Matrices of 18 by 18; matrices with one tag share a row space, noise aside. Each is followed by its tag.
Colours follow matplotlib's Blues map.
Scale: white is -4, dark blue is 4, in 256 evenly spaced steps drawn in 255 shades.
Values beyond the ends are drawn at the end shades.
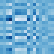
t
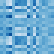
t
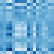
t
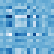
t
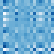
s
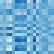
t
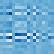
t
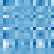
s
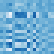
t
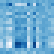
t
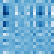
s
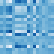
t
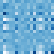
s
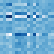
t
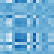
t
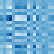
t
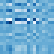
t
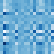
s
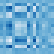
t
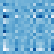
s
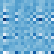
s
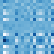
s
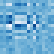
t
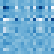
s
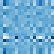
s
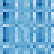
s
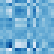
t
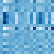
s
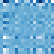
s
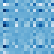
s
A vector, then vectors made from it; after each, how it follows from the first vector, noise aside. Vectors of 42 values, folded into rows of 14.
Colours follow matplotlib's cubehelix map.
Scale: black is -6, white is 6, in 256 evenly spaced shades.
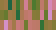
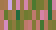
sign-scrambled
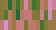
copied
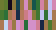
scaled up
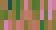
copied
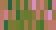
sign-scrambled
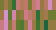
reversed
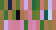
scaled up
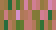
sign-scrambled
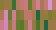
reversed
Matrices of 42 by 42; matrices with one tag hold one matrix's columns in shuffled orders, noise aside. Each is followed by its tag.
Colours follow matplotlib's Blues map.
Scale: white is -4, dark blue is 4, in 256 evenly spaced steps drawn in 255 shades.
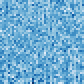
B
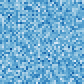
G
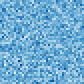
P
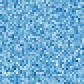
P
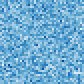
P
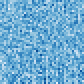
B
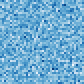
P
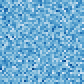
P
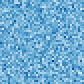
P
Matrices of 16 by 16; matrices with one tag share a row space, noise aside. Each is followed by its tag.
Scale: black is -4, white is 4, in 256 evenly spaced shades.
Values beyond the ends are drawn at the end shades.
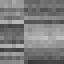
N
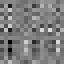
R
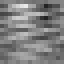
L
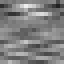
L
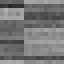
N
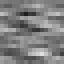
L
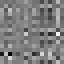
R
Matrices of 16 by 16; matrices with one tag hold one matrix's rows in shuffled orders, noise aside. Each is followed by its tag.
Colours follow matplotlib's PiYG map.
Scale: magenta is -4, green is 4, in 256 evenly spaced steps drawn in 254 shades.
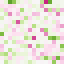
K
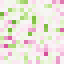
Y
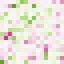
Y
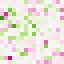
Y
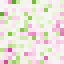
Y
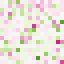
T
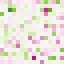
K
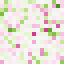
K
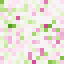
K
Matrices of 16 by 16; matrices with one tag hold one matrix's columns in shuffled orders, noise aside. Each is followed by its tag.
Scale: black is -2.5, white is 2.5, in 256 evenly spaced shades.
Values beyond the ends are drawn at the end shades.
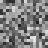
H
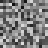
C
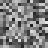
C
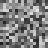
H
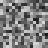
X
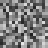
X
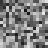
X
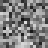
X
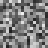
X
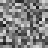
C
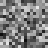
H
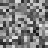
C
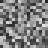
C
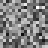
C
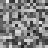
C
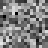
H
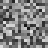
C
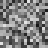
C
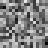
X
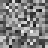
C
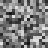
H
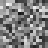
H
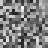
H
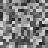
C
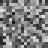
H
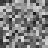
H
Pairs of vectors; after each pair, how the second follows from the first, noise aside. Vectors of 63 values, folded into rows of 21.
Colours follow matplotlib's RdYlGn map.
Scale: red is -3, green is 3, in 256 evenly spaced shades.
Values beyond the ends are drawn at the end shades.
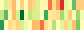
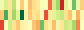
sign-scrambled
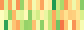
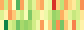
sign-scrambled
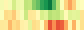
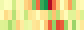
sign-scrambled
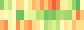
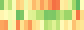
copied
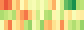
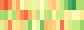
copied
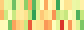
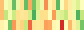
copied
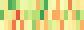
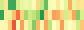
copied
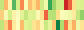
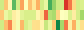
copied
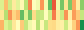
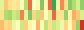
sign-scrambled
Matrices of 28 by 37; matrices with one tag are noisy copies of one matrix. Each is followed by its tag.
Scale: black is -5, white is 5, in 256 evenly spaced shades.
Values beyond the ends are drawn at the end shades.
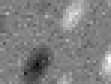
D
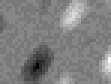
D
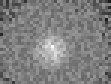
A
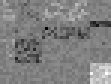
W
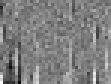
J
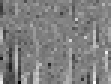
J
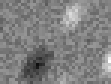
D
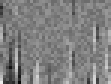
J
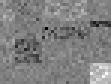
W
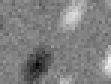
D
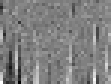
J
